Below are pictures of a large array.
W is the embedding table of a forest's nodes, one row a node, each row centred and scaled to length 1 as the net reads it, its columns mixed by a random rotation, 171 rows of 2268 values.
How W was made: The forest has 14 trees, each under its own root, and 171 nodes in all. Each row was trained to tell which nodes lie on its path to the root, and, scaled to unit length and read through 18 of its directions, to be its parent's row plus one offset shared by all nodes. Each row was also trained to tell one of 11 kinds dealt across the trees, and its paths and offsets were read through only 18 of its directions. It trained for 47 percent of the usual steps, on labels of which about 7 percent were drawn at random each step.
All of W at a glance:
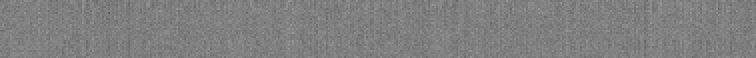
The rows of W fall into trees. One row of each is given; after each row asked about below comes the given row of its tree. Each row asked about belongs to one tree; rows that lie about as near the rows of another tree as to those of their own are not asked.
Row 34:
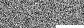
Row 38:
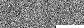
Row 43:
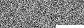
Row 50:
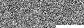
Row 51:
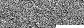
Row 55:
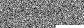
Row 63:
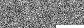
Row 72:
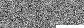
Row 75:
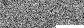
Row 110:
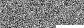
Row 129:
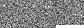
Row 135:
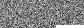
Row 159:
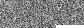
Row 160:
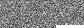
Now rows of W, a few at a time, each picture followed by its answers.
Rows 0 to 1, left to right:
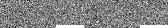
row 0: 51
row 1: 110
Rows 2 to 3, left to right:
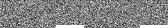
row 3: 159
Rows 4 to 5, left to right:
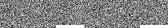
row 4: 38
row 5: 129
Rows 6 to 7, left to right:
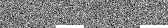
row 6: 110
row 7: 55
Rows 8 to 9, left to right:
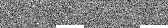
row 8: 50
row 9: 159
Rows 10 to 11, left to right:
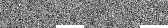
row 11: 34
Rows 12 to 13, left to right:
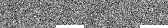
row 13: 34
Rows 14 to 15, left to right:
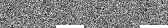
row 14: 38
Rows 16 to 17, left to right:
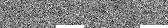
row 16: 55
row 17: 51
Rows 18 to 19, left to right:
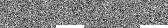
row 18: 43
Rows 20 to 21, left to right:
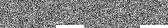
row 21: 129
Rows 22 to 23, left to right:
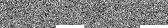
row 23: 50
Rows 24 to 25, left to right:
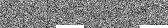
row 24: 135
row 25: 55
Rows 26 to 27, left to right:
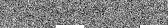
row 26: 50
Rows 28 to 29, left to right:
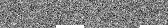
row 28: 50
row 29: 50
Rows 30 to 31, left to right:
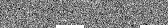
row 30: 50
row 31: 159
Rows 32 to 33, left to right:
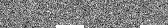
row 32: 43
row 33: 160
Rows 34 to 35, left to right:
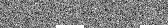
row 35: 34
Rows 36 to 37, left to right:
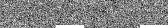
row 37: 51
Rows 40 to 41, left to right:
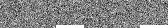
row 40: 50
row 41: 34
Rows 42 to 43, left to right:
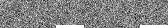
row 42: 159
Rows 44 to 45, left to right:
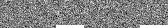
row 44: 43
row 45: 159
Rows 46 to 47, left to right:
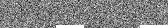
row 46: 50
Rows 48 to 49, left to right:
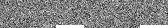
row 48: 43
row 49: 50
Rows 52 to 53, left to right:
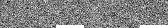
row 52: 43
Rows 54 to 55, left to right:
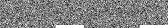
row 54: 110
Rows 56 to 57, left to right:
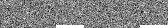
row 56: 51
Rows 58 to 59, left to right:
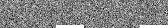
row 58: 110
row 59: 50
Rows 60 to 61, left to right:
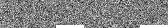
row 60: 38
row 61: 135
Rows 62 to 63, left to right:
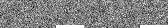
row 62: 159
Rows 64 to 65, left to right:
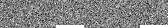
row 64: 34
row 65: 38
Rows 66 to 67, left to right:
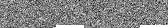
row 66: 51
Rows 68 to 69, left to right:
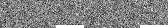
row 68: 55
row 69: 110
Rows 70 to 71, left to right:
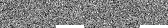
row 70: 55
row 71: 51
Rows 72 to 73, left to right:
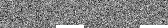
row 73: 135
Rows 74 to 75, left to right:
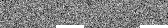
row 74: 72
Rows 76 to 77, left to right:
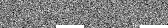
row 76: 43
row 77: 43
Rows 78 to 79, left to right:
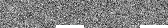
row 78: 135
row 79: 43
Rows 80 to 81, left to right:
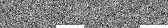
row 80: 129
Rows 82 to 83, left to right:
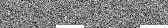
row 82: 51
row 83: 72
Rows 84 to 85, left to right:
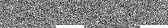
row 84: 34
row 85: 129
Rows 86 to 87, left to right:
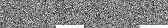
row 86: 38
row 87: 50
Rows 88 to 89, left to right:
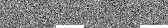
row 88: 159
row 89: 51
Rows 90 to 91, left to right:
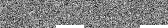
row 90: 110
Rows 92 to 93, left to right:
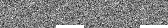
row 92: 135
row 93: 135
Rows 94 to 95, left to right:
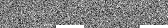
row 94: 129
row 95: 55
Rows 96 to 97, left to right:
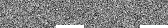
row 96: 135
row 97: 43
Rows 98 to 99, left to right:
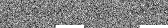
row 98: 55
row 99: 50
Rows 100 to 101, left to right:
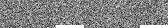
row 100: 55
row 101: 38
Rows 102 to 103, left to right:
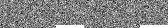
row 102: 110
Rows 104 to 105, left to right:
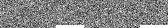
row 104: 135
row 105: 50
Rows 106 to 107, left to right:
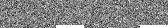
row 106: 55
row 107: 110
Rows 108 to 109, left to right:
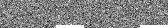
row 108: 135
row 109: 110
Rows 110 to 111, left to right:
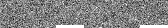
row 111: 135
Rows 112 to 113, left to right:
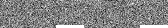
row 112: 55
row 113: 51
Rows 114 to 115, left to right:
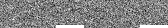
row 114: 34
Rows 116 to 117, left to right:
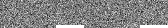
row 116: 135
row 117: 34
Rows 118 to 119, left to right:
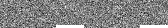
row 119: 34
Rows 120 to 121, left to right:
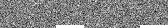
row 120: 129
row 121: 129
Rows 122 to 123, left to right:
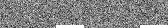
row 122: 63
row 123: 129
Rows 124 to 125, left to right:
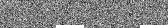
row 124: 159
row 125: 55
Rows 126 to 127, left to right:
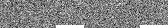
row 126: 55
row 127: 38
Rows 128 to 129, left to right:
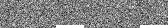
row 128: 38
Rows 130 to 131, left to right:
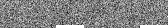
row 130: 159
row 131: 38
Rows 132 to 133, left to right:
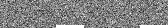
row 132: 51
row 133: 38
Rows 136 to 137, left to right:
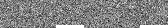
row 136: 75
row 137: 129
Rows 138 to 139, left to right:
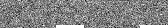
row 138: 55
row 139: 159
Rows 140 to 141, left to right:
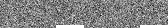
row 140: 129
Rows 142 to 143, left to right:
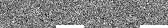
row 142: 129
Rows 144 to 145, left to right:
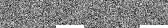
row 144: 38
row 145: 51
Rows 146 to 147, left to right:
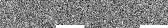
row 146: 159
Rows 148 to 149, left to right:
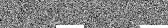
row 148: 38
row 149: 110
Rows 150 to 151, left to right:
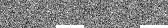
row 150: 43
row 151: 129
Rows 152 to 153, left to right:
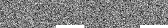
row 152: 50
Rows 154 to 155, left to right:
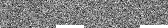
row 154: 51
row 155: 135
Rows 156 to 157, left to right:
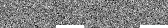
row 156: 129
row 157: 51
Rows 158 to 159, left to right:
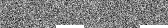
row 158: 110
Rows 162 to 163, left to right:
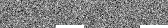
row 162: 55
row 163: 159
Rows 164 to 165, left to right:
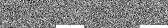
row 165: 51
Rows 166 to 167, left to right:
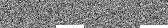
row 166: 38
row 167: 135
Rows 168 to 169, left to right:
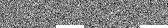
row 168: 129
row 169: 110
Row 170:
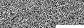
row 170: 135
